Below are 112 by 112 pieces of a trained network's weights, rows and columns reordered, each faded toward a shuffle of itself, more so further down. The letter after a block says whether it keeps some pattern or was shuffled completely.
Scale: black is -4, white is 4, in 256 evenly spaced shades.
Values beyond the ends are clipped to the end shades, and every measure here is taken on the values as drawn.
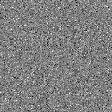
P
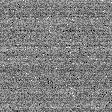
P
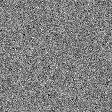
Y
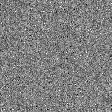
P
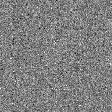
P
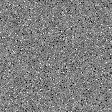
Y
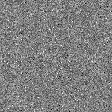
P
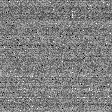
P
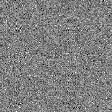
P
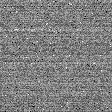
P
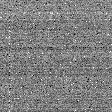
P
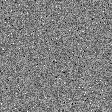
Y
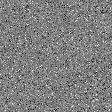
Y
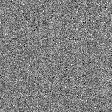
P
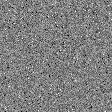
Y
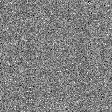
P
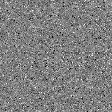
P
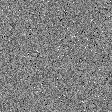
Y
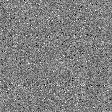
P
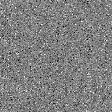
P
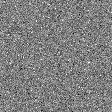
Y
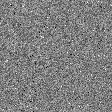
Y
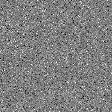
P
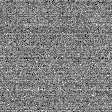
P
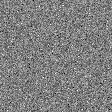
Y
